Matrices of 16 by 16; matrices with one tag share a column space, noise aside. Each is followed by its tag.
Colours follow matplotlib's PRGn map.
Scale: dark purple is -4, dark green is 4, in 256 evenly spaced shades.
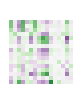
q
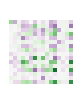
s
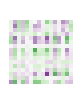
q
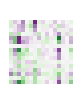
q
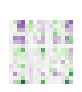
q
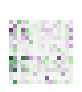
s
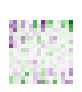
q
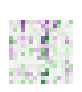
q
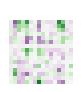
q
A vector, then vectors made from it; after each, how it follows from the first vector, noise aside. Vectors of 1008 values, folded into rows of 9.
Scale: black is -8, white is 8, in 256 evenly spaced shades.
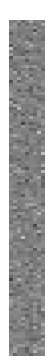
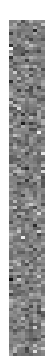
scaled up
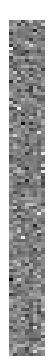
scaled up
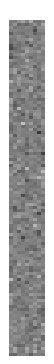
sign-scrambled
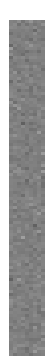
shrunk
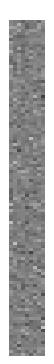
reversed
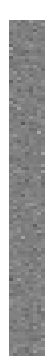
shrunk
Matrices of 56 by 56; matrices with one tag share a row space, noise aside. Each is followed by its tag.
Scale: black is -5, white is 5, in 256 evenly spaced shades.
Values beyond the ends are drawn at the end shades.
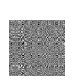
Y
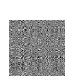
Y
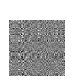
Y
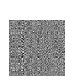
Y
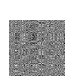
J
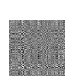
Y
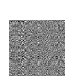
Y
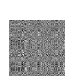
Y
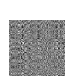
Y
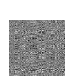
J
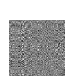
Y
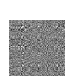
Y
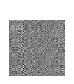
Y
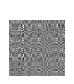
Y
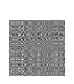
Y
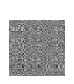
Y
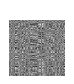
J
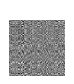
Y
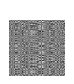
J
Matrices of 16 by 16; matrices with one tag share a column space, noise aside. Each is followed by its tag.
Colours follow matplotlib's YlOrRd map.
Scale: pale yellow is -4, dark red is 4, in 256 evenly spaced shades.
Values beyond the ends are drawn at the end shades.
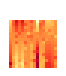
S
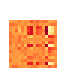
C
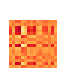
C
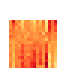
S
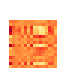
C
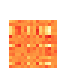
C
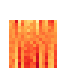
S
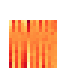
S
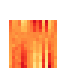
S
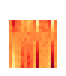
S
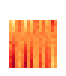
S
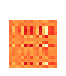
C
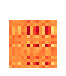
C
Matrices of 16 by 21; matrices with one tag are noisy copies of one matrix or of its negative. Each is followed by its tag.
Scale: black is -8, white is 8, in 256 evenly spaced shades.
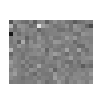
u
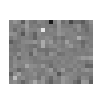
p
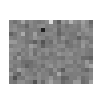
p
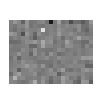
p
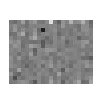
p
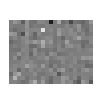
p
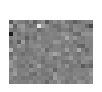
u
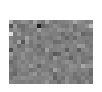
u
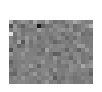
u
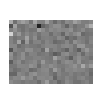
u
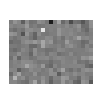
p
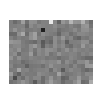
p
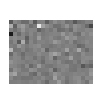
u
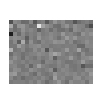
u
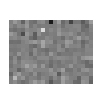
p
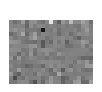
p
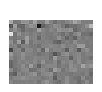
u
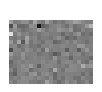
u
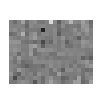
p
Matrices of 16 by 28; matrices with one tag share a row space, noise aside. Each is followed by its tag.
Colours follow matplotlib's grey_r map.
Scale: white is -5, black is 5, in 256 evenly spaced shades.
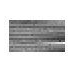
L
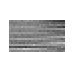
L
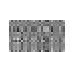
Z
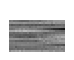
L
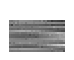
L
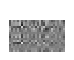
Z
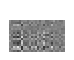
Z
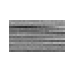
L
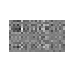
Z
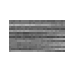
L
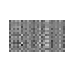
Z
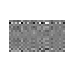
Z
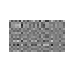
Z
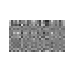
Z
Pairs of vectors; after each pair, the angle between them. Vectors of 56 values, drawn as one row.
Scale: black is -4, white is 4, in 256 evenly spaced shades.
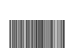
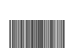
nearly parallel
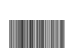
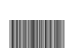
orthogonal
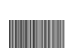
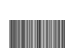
partly opposed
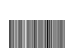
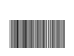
nearly opposite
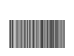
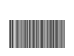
nearly parallel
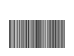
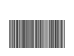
partly aligned
